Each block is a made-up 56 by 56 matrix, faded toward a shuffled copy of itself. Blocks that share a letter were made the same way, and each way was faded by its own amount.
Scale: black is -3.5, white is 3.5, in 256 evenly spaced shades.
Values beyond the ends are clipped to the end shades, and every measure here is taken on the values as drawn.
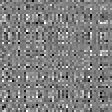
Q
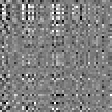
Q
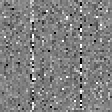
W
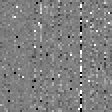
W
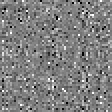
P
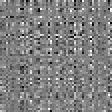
Q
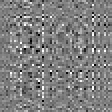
Q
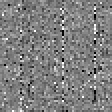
W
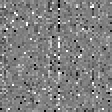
P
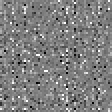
P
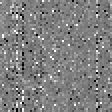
P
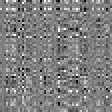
Q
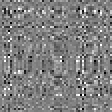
Q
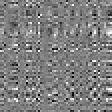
Q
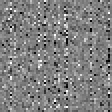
W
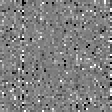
P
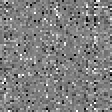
P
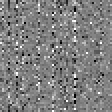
W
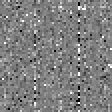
W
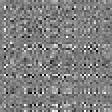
Q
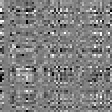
Q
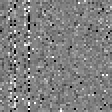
W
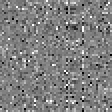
P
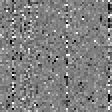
W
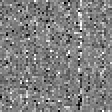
W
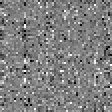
P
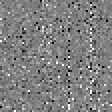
P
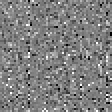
P
